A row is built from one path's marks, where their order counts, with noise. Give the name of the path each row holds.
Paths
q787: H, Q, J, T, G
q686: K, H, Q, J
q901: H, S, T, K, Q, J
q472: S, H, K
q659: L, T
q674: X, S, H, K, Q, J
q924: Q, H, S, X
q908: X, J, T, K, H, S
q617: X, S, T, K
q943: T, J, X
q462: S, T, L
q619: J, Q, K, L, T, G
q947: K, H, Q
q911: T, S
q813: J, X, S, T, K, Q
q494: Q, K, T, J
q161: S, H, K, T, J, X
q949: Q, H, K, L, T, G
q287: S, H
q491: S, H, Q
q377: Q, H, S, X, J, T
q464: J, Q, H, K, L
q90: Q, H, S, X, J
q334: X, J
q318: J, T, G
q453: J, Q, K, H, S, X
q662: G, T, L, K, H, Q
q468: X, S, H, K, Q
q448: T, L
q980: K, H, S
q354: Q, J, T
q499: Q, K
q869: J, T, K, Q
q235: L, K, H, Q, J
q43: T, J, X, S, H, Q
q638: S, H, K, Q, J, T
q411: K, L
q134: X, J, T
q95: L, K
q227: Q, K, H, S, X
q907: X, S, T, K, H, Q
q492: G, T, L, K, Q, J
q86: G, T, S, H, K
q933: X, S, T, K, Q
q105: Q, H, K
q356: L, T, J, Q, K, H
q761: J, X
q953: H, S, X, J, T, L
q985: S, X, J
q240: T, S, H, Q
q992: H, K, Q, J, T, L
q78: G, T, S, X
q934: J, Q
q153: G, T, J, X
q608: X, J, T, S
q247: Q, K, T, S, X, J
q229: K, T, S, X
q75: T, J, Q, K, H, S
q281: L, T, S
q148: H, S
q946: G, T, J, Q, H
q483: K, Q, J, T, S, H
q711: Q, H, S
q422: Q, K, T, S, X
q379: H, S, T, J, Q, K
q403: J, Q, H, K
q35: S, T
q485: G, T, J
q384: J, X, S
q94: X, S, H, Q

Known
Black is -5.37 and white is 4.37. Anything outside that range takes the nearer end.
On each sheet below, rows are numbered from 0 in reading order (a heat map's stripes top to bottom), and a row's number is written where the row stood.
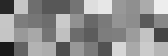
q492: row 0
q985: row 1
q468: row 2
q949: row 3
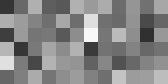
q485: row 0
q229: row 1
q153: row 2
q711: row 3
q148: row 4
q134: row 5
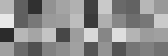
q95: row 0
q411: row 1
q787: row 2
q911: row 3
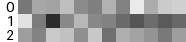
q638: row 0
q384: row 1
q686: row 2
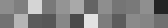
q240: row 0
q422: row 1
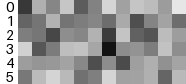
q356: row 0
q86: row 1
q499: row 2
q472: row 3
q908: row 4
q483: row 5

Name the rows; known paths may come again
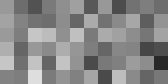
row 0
q911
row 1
q608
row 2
q686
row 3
q924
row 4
q94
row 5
q377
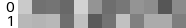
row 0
q985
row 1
q674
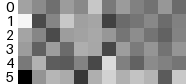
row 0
q934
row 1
q980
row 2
q761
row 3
q334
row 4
q422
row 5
q946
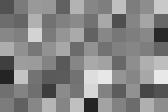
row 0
q354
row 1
q86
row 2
q240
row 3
q227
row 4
q494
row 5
q492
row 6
q78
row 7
q105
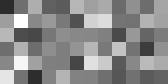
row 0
q485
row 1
q379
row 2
q281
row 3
q943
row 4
q901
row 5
q384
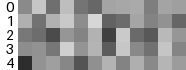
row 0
q75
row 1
q947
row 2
q499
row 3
q403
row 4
q662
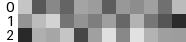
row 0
q462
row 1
q43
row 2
q787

